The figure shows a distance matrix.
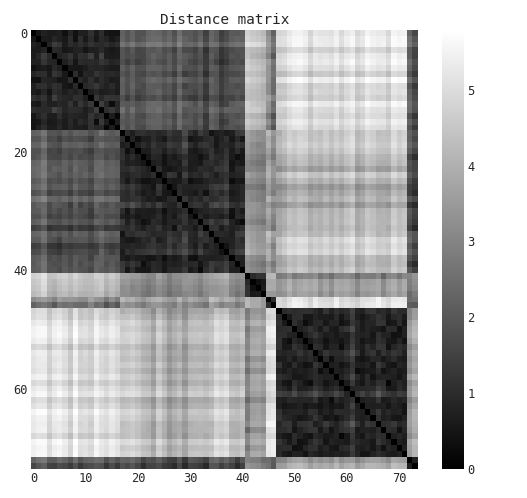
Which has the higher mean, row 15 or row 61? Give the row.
61
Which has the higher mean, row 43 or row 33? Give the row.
43
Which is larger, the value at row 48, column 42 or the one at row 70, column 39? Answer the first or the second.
the second
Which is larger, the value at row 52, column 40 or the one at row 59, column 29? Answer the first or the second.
the first
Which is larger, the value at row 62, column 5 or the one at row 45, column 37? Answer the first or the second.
the first
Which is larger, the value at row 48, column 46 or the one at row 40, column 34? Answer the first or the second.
the first
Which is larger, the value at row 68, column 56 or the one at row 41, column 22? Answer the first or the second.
the second
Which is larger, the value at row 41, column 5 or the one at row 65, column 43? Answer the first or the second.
the first
